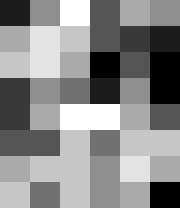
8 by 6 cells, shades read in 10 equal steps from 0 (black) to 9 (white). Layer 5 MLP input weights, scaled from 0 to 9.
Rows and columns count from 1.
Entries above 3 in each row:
4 3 3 3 4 4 6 5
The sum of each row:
29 27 24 17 35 31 39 29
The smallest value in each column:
1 3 4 0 2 0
